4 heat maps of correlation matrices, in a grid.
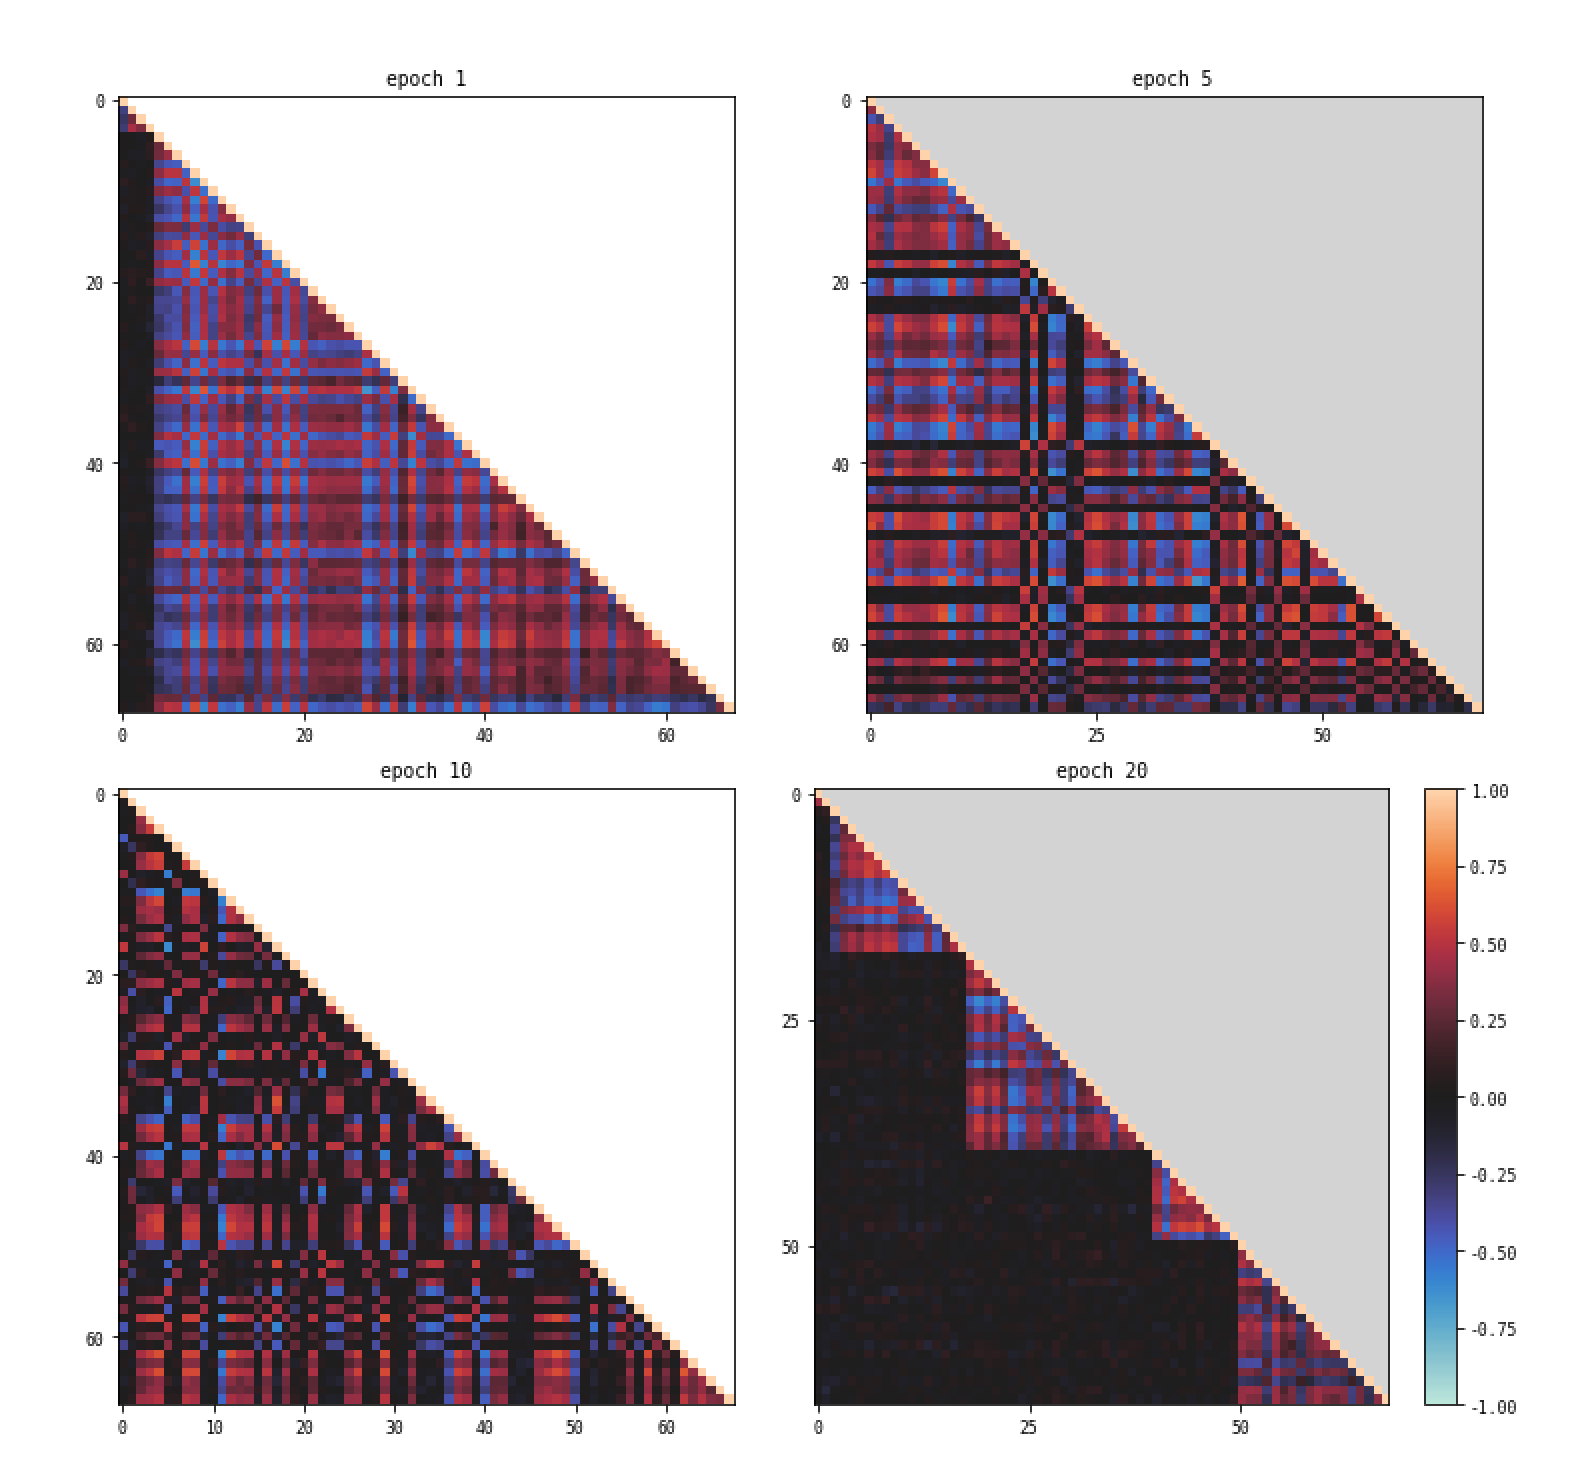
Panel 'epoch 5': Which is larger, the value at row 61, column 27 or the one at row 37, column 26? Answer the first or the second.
the first
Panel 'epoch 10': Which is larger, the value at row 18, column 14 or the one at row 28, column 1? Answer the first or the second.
the first
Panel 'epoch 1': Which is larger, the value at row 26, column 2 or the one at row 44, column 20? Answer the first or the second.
the first
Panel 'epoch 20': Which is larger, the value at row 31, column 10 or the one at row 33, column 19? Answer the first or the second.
the second
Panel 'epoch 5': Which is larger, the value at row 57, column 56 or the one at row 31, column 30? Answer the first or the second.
the first
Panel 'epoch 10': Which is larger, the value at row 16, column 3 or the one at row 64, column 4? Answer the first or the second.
the second
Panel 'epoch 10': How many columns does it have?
68
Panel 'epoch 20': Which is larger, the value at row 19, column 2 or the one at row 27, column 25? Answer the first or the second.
the first
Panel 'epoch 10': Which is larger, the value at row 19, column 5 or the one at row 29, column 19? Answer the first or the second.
the first
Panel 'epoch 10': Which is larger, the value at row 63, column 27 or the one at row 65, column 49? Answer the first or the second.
the second
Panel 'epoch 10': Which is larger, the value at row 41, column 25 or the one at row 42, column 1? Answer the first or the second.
the first
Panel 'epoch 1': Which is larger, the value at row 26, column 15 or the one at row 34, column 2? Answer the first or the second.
the first
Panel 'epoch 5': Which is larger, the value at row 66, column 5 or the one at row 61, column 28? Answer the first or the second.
the first
